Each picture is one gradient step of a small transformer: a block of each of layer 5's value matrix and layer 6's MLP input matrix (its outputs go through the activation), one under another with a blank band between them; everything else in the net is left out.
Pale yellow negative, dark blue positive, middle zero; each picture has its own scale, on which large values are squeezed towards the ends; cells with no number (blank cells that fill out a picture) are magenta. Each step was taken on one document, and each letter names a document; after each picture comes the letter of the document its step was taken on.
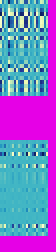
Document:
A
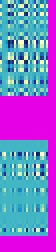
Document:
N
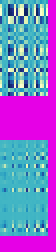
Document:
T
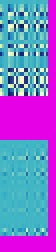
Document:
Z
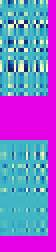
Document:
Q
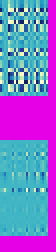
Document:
T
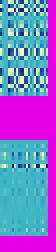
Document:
T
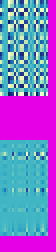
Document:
Z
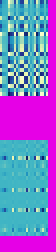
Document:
Z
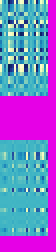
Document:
Q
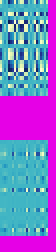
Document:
Q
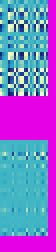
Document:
Z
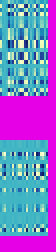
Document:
N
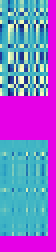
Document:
Z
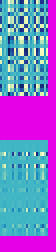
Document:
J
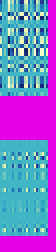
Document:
J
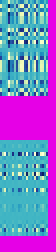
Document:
N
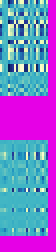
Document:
Q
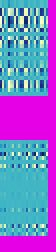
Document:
A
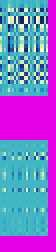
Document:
J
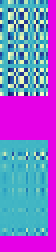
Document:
Z
